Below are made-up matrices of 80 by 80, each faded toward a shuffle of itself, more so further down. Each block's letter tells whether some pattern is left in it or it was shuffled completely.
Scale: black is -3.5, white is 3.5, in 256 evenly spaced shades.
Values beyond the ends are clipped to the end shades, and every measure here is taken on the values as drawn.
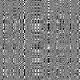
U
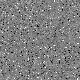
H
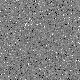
H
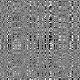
U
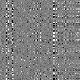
U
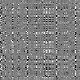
U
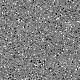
H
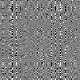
U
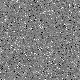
H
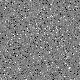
H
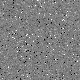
H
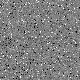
H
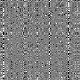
U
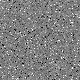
H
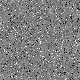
H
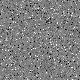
H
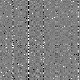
U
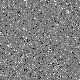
H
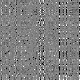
U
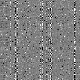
U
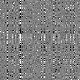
U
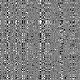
U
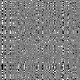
U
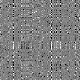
U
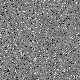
H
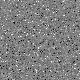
H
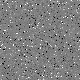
H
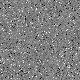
H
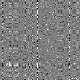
U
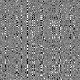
U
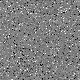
H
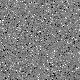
H
